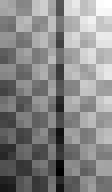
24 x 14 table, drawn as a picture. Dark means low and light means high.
Ninth with the highest average: top right. Odd lines: column 8. Histogram: bell-shaped. Slope: up to the top right. Average level on the scale: 50%.
